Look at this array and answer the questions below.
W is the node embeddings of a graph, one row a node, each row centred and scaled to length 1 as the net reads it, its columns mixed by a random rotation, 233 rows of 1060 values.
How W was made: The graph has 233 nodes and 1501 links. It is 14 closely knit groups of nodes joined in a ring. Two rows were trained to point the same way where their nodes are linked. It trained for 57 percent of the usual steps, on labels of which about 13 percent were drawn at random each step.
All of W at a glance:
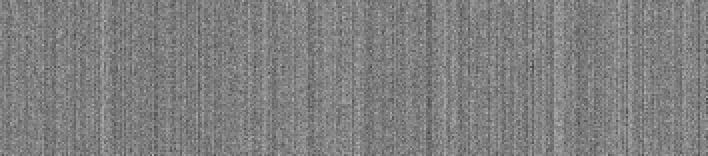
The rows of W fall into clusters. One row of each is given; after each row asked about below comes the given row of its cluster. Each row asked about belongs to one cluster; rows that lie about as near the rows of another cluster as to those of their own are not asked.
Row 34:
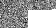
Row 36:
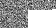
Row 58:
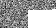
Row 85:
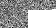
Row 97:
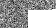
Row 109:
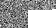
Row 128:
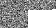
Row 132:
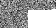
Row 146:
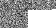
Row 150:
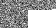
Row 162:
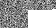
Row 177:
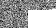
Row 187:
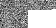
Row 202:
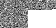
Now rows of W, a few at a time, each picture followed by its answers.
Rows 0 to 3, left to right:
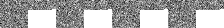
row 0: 150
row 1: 85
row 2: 162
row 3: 162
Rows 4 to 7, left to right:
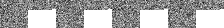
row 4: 34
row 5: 187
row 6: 177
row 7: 187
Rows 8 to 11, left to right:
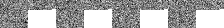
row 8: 34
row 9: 177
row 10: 36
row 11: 132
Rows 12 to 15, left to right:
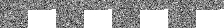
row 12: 34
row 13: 150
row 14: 97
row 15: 97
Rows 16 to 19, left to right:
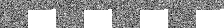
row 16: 58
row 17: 128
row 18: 177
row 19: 58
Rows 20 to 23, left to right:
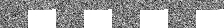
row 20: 109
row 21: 146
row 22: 150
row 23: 58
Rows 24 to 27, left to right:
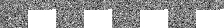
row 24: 109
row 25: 36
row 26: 128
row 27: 36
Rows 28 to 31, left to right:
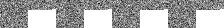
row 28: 36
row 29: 97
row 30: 128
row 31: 150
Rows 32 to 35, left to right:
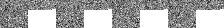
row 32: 109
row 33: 146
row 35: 85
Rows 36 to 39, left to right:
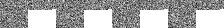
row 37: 202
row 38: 132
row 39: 58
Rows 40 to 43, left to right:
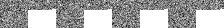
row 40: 177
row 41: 34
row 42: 146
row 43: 109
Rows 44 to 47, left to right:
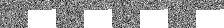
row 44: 146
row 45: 150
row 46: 150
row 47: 132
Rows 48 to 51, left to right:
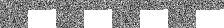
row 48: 132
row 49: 36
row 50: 132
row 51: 132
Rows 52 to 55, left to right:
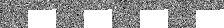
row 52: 150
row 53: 202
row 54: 187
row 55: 202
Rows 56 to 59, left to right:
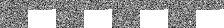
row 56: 97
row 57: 177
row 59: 58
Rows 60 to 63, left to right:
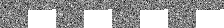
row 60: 128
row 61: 36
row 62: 177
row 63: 128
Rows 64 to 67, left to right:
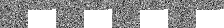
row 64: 146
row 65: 36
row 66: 58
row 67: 97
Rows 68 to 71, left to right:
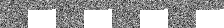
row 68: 97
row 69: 109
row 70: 150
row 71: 146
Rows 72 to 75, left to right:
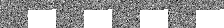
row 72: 132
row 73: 202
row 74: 202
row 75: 187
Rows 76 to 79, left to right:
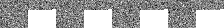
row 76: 128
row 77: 128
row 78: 132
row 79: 36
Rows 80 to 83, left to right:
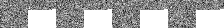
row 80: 177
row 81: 34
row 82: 150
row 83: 146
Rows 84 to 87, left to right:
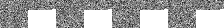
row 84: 132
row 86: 177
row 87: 85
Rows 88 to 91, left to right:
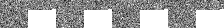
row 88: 150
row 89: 187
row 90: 109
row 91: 85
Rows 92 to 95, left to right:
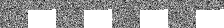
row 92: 162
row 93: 36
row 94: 97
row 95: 85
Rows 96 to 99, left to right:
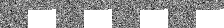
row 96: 150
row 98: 177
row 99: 146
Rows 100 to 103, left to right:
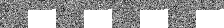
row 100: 146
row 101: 146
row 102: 97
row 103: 34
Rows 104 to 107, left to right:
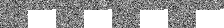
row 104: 202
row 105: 85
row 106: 146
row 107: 146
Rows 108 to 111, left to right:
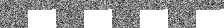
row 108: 146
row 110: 34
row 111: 187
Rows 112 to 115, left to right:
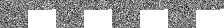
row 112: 109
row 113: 85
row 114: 162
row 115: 177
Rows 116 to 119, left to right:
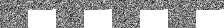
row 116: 162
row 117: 97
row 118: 85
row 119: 128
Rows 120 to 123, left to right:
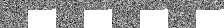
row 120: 177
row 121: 36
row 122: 150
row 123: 162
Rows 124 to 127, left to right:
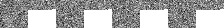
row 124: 187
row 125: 109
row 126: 162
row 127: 150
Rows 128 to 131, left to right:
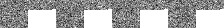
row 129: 109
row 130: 177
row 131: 97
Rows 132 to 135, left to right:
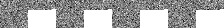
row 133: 202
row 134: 162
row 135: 202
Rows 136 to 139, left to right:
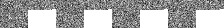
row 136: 109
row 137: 36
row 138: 58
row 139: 146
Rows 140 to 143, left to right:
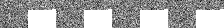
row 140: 109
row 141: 36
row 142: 128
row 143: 85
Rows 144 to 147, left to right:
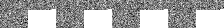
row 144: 34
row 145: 58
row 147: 36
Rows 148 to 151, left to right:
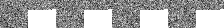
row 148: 109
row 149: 162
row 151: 162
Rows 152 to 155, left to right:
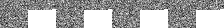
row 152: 109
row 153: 202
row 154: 128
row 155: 109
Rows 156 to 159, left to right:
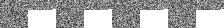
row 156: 150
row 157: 58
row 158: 150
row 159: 128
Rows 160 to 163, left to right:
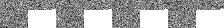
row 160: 58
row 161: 97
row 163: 177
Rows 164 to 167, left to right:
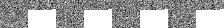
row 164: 85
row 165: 132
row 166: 109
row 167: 34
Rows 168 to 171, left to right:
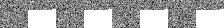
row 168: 177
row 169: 177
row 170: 85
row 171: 58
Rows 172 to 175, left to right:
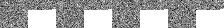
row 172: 85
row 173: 97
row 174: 36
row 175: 177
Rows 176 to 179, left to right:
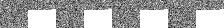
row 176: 132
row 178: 85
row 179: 58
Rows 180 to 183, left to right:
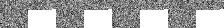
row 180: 150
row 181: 150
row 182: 162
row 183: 187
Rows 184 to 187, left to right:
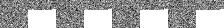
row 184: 85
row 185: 177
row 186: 177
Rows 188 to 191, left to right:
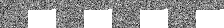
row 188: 34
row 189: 97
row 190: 58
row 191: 202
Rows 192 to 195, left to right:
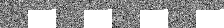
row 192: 150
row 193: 34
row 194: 58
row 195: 162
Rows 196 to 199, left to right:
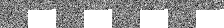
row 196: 85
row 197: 36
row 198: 128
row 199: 34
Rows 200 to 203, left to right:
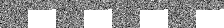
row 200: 150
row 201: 177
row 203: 85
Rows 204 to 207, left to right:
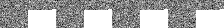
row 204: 128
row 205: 128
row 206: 162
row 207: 34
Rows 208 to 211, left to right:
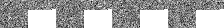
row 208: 109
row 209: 109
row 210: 97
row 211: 132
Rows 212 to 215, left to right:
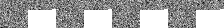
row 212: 58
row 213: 162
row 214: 146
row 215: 146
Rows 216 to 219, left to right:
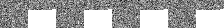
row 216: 128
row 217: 58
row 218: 187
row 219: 97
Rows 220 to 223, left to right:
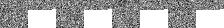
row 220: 162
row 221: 58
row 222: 187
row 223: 36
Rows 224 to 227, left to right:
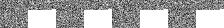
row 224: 58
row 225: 177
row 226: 132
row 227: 36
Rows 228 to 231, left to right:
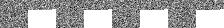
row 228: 109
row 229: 202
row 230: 128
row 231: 97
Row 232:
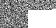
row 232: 150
